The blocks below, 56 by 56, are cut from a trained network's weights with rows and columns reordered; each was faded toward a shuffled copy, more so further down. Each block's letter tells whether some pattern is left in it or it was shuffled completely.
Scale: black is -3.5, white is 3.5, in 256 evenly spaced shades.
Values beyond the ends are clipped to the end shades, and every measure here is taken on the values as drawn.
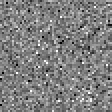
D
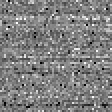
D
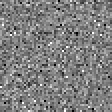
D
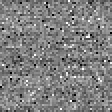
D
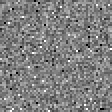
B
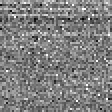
D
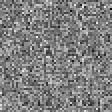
D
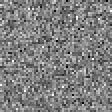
B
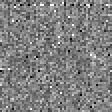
D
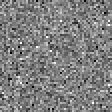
B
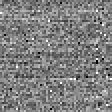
D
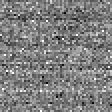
D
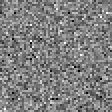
D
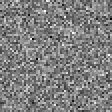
B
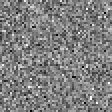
D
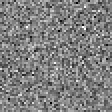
B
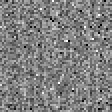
D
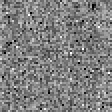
D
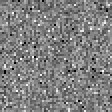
B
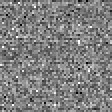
D
